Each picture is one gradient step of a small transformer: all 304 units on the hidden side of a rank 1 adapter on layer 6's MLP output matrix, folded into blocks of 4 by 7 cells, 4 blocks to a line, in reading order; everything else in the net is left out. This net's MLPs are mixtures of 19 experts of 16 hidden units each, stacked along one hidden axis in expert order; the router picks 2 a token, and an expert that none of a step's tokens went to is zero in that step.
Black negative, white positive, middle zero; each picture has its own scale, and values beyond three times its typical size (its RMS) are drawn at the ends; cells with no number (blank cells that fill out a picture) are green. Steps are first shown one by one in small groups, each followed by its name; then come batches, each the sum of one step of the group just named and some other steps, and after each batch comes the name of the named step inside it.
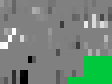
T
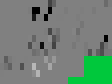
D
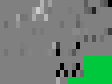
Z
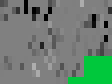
D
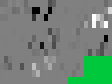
D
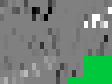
D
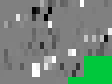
D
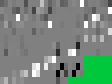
Z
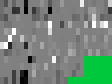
T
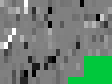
T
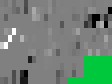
T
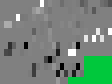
Z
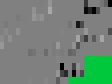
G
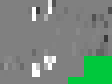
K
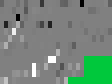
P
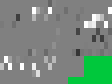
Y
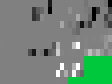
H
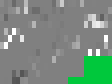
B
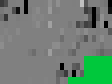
G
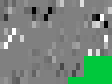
B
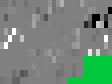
B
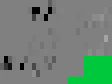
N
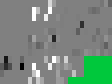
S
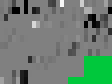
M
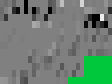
M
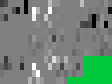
S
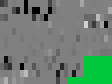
N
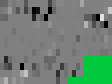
N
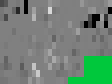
S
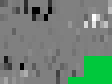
N
